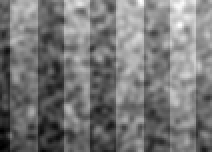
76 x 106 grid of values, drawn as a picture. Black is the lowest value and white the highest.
Ninth with the highest average: top right. Slope: up to the top right. Stripes: upright, repeating 4 times. Lone odd cells: none.
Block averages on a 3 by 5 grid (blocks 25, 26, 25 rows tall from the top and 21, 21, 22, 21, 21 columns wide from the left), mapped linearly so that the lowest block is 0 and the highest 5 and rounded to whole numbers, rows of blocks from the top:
3 2 3 4 5
1 1 2 3 4
0 0 1 1 2
